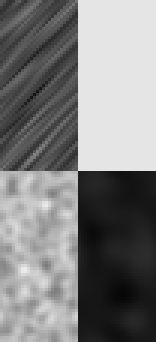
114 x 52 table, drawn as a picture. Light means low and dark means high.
It is made of 2 by 2 panels. Panel 1,1: high, slanting up to the right. Panel 1,2: very low, flat. Panel 2,1: low, blotchy. Panel 2,2: very high, smooth, faint in contrast.
